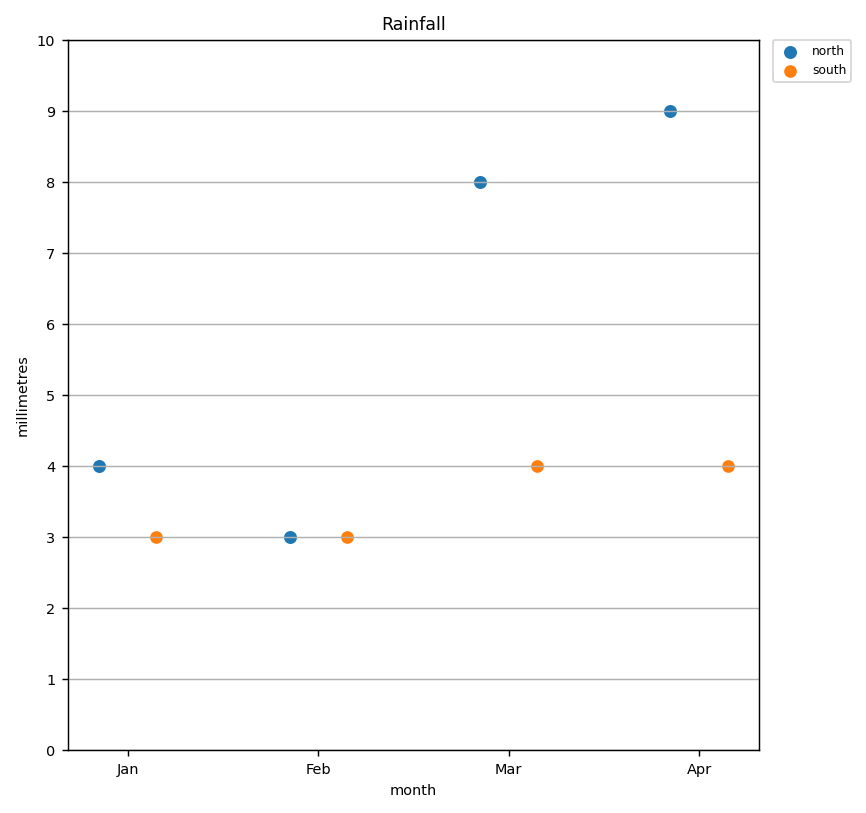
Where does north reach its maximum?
Apr
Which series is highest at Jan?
north
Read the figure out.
Title: Rainfall
x-axis: month, ticks Jan Feb Mar Apr
y-axis: millimetres, ticks 0 1 2 3 4 5 6 7 8 9 10
Legend: north, south
Values:
north: 4 3 8 9
south: 3 3 4 4
